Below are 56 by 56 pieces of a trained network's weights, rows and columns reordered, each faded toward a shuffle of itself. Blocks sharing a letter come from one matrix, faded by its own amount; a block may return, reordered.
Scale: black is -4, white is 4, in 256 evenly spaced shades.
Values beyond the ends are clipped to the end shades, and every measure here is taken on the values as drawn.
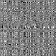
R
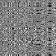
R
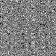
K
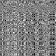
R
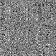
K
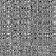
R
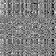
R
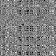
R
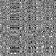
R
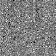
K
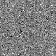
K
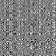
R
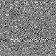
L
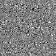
L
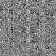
K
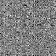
K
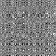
R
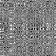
R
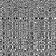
R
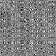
R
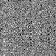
K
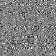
L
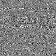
L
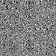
K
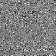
L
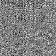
K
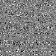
L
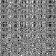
R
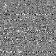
L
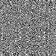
K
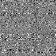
L
